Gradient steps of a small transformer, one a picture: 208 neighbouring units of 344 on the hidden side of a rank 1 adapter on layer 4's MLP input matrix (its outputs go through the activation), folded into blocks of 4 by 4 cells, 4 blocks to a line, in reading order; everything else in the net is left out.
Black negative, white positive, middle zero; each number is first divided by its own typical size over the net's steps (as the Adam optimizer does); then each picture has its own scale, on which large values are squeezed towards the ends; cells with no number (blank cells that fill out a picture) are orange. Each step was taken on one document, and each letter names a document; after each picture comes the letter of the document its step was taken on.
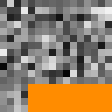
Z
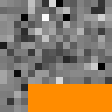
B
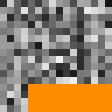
Z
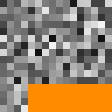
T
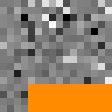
B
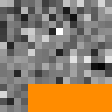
B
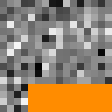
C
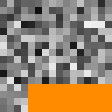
T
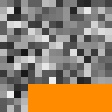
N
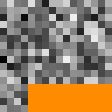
T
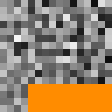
T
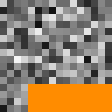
N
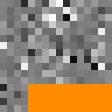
B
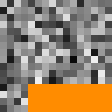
N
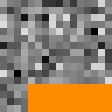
B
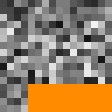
N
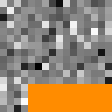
C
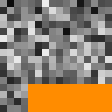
N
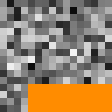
N
